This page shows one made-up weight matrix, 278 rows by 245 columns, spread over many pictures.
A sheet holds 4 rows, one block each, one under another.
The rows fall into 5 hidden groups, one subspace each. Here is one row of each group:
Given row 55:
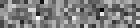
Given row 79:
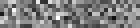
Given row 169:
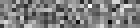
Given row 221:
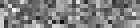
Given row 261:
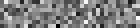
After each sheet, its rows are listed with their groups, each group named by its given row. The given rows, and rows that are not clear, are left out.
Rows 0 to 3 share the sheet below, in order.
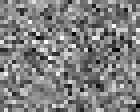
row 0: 55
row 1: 169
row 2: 79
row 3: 221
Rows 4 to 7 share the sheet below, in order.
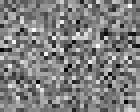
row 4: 169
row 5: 261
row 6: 221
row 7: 79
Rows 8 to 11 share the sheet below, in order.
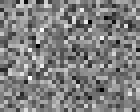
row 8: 169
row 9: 55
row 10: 55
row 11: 221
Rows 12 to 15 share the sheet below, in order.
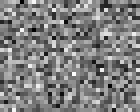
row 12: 261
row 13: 261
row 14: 55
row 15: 79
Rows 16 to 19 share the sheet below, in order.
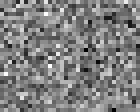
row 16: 169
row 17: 261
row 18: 79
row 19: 55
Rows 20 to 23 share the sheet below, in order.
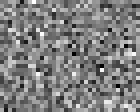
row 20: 261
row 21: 79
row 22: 55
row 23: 169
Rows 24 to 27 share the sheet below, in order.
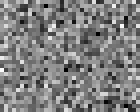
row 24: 169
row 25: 79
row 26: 221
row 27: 169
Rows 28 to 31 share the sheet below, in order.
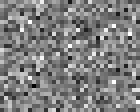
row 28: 55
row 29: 261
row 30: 55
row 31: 261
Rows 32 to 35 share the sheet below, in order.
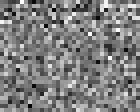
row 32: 261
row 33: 169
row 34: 79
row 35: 55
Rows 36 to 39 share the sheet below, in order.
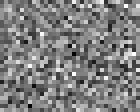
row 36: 169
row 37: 79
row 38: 55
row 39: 55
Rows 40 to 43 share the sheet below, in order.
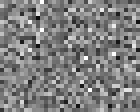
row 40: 55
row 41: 55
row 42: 261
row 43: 169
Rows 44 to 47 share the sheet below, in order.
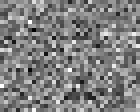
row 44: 55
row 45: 261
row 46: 221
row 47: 221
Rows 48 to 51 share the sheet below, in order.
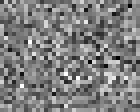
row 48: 169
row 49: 221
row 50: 169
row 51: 261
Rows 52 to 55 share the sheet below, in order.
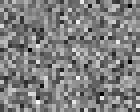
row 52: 169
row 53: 55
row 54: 169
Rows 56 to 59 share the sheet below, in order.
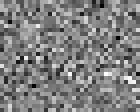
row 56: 221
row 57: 221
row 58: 169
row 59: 261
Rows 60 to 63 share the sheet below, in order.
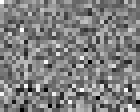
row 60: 221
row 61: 261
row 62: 169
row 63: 169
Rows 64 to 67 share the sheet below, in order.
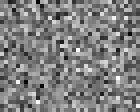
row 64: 79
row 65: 169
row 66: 221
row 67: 55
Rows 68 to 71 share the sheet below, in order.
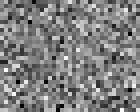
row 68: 55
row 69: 169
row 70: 221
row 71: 169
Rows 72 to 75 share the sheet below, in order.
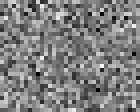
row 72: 79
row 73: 221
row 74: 55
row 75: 79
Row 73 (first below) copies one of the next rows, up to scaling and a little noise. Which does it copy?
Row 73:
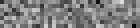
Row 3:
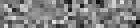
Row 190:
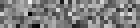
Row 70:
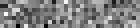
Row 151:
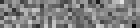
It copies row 151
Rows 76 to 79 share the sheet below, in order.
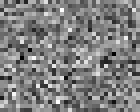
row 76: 169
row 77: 55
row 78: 261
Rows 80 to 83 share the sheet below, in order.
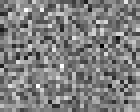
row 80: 55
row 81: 221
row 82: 169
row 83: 79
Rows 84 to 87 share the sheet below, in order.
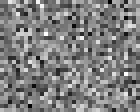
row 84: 79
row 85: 169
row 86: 79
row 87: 55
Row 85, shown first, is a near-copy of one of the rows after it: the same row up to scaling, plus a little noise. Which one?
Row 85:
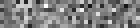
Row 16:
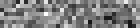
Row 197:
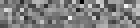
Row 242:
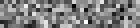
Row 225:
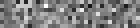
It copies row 225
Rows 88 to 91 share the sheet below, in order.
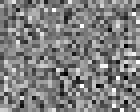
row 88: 221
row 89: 79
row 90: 169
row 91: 169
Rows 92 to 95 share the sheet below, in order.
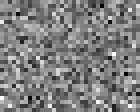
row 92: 221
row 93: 55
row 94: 79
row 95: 221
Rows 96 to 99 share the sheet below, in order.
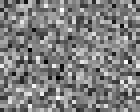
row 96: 169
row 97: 55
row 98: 169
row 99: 55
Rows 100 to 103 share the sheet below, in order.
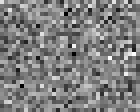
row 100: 221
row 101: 79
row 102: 79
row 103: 261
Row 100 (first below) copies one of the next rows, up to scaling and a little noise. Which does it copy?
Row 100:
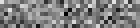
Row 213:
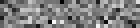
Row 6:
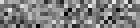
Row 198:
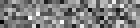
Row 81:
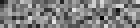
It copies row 6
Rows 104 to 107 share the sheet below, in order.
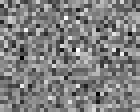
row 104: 221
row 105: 169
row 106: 261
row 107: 261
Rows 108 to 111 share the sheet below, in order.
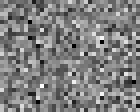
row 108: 55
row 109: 55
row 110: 79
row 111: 55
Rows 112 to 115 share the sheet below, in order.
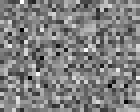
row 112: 261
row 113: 261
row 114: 55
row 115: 79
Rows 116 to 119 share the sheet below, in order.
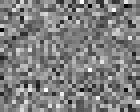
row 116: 169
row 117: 221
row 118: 221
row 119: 169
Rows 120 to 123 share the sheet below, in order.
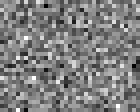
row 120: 169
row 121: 55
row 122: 169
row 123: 221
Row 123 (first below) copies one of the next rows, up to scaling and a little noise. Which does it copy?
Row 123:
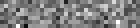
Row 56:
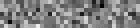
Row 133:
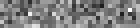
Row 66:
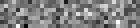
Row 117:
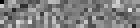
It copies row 66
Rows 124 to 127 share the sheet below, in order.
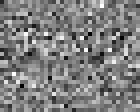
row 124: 221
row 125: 169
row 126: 221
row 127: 261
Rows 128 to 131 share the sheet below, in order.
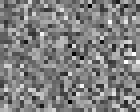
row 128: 169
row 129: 79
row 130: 169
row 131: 169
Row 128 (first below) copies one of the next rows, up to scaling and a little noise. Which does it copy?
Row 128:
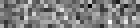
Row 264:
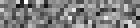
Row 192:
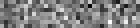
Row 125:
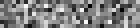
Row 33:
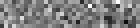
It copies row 192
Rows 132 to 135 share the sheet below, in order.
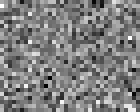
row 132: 221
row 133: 221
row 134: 221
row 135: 169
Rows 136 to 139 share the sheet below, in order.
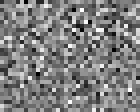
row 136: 169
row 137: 169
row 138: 55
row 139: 261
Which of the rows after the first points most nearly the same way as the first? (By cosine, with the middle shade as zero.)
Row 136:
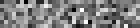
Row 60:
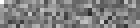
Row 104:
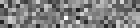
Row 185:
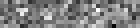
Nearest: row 104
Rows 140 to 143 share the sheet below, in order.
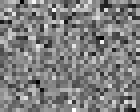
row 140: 261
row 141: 55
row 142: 221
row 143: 79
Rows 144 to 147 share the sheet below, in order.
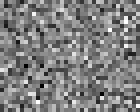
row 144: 169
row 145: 79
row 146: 55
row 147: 55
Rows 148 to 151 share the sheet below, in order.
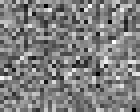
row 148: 169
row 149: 169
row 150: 261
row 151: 221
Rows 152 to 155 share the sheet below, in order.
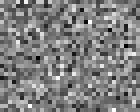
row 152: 169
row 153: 79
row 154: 79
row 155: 55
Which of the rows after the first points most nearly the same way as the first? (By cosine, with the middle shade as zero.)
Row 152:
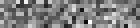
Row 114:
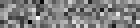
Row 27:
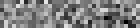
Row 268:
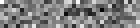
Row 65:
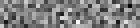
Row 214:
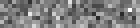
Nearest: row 65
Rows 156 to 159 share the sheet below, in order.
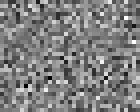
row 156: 79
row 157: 221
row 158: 221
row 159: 169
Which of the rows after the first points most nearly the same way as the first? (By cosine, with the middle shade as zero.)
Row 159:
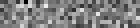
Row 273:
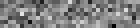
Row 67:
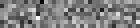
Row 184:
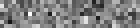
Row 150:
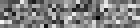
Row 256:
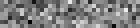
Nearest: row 150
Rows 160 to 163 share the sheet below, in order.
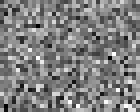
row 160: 221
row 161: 55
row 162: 79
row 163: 169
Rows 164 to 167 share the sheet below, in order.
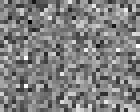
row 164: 55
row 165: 261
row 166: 169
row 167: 169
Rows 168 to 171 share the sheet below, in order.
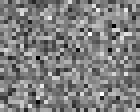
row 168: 55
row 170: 79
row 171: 55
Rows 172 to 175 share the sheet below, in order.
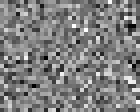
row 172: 79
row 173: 261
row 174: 169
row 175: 261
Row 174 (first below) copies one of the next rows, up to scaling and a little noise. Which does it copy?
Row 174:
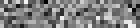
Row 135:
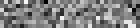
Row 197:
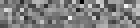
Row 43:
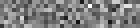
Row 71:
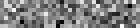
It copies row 135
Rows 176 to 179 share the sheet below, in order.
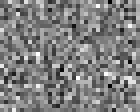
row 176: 79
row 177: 221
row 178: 169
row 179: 79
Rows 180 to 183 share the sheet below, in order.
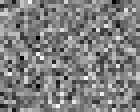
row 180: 221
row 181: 221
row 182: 261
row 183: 79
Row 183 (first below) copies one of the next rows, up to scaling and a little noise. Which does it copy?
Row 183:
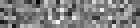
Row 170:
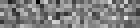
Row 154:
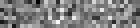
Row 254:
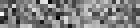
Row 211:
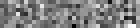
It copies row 154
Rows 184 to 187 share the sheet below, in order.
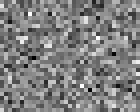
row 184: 221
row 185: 55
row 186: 261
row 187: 169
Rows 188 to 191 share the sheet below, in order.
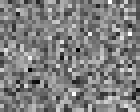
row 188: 79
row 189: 169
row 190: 221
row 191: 169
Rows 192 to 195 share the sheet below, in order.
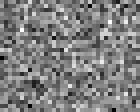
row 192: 169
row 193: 261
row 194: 221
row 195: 55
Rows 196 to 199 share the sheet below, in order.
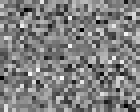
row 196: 55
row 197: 169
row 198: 221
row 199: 169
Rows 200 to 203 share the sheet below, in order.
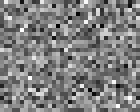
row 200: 261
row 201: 261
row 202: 55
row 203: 169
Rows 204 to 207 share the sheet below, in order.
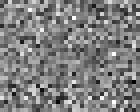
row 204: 55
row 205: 55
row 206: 79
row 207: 79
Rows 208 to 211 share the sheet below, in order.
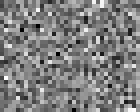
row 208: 221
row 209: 261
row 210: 221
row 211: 79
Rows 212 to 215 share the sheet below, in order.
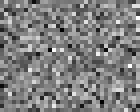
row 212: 261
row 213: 221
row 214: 221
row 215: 221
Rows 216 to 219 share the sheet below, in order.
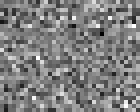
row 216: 79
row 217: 221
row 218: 79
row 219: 169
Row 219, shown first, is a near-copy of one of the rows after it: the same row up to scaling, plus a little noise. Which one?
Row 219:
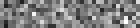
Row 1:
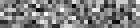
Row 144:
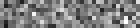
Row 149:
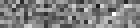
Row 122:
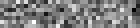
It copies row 144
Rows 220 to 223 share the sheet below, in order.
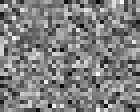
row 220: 221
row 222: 261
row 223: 221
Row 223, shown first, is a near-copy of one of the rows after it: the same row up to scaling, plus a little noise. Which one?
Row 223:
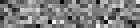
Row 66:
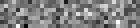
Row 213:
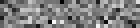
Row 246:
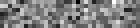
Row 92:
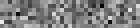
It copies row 213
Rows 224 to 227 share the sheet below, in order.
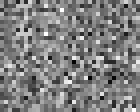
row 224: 169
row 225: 169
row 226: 169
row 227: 79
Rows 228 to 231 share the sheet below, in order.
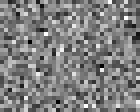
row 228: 79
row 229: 169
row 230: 55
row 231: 261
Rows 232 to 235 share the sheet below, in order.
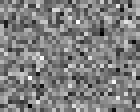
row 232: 169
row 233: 221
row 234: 55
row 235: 55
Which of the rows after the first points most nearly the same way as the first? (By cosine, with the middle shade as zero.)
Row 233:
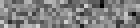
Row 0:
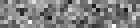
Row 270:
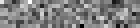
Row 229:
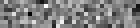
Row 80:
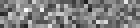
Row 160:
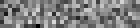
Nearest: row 270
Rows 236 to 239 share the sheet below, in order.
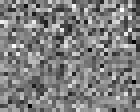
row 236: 169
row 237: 221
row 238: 79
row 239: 55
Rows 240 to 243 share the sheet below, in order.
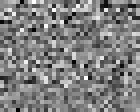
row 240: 261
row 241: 261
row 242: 169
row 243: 221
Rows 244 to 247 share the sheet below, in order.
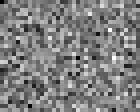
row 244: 221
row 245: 79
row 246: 221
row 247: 55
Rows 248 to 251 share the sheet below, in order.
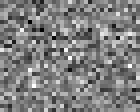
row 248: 55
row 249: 261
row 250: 221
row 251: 261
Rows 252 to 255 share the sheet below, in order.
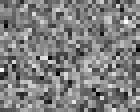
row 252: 169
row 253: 221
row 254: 79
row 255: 55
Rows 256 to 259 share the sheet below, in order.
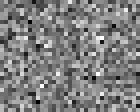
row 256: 55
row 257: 55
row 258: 261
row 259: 55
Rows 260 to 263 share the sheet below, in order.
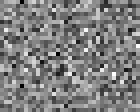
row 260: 261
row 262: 79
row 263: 261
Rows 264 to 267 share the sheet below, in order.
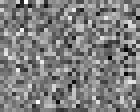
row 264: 169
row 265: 169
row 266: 79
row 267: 221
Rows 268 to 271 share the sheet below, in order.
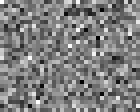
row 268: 221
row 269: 261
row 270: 221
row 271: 55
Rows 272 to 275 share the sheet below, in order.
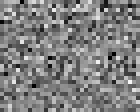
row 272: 261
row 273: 55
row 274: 79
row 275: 261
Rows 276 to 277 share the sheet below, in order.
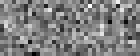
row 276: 169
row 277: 221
